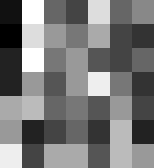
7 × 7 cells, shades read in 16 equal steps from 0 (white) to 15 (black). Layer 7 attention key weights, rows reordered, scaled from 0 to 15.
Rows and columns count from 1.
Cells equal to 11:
6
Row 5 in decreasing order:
11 10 9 8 6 5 4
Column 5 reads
2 5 10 1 10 12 10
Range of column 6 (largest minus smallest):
7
